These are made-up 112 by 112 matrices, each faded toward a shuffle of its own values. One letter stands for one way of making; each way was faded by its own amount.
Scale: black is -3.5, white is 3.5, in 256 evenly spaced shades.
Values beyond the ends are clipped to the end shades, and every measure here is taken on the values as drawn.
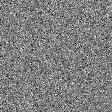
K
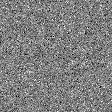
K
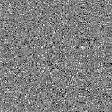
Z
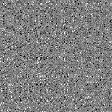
Z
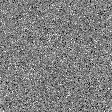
K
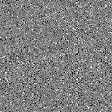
Z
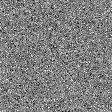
K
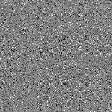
Z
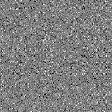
Z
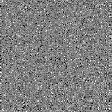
Z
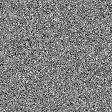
K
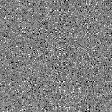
Z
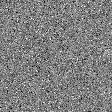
K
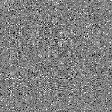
Z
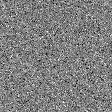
K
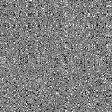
Z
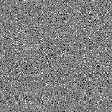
Z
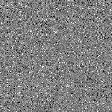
Z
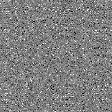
Z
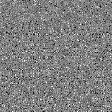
Z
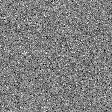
K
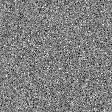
K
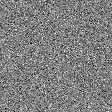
K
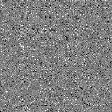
Z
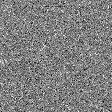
K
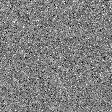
K
